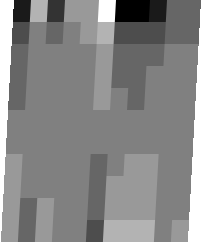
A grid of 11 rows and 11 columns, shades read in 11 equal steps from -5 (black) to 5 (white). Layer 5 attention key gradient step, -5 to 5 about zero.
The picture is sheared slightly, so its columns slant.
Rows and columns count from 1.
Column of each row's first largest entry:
6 6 6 6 6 1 1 1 1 1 7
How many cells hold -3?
1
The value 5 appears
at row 1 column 6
